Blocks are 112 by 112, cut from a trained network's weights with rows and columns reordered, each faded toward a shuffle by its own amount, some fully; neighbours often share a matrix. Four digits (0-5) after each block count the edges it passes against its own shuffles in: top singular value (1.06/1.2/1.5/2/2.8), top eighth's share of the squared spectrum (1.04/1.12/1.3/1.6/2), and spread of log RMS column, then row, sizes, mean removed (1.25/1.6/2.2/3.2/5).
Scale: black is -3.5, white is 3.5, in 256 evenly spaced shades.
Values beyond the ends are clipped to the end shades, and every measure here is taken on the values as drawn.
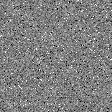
1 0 0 0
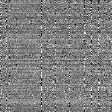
4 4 4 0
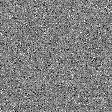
1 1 0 0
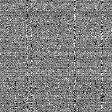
3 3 3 0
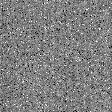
1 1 0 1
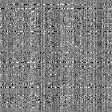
4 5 1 4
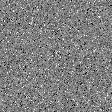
0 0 0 0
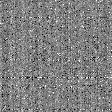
3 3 0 2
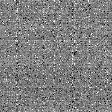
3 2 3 0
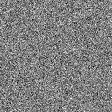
2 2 0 0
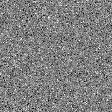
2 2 0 0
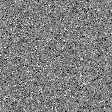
0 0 0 0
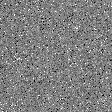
0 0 0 0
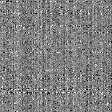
4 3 0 3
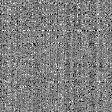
3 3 0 3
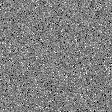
0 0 0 0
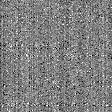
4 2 0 2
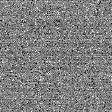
2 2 2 0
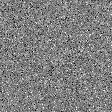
0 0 0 0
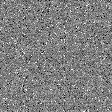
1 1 0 0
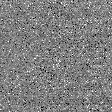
2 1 1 0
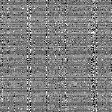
4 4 4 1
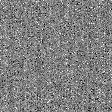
2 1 0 0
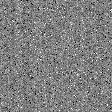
1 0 0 0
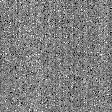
3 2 0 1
